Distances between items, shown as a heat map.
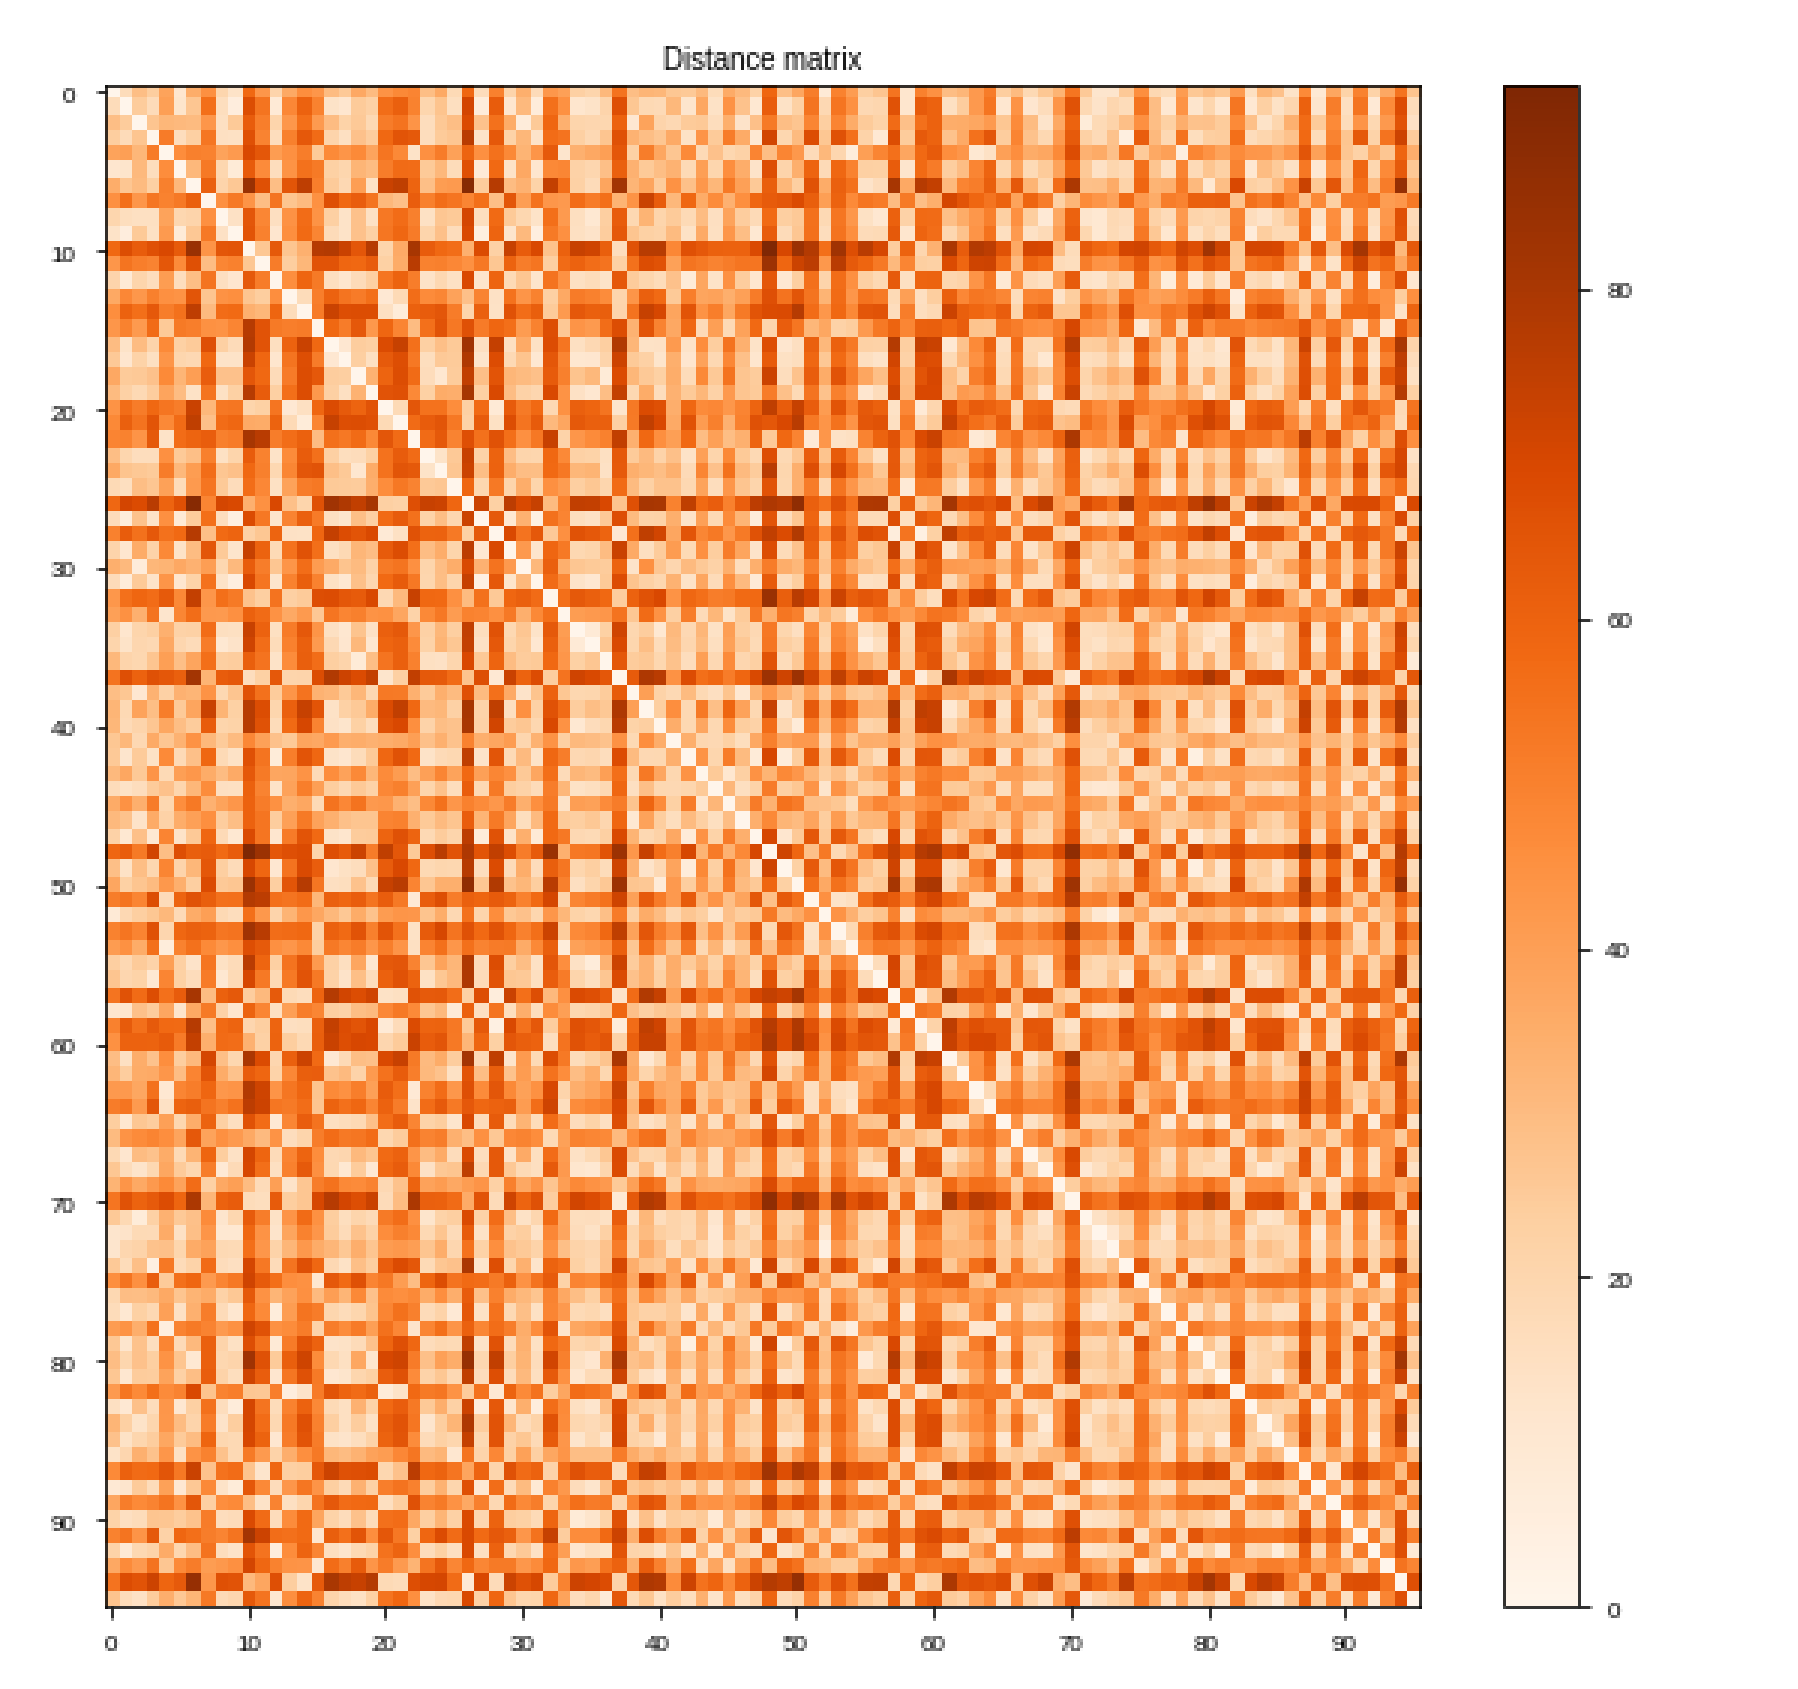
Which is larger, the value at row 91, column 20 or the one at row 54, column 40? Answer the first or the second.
the first
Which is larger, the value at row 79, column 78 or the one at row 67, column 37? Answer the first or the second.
the second
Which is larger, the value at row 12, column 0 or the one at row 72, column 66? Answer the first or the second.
the second
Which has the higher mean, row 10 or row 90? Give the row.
10
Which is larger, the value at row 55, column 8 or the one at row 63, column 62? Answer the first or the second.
the second
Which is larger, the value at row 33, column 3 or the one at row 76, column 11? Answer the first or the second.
the first
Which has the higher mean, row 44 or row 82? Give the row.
82
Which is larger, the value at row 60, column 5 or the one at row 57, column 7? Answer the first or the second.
the first
